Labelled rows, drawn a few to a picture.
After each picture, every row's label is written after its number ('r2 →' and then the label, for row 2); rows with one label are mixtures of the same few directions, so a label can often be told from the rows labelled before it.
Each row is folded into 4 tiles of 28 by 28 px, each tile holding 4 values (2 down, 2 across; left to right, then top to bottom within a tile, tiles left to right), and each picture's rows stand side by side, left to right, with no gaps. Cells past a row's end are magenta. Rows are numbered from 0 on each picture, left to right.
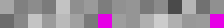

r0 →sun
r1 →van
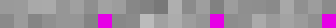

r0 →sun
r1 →sun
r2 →sun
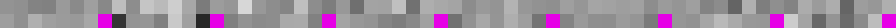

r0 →sun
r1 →sun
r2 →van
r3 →van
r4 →sun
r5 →sun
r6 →van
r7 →sun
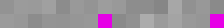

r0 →sun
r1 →sun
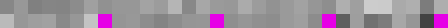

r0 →sun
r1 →van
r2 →van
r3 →sun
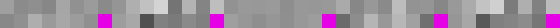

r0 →sun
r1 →sun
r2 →sun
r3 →sun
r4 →sun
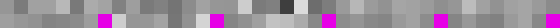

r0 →van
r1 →sun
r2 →van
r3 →van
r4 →van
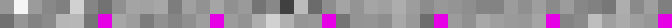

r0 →van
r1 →sun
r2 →van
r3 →sun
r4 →sun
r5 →sun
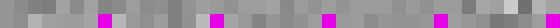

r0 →sun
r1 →sun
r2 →sun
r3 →sun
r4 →van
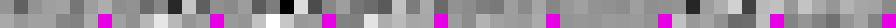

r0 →van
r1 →van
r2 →van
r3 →sun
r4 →sun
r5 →van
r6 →van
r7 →van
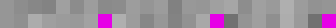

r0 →sun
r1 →sun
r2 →sun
